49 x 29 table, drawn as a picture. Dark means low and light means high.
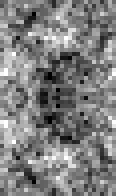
Ninth with the lowest average: centre. Ninth with the highest average: middle left. Mirror symmetry: top to bottom. Grain: blotchy.
